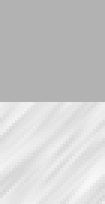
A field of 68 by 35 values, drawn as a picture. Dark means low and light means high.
The table splits into 2 rows of 1 panel. Panel 1,1: high, flat. Panel 2,1: very high, slanting up to the right, faint in contrast.
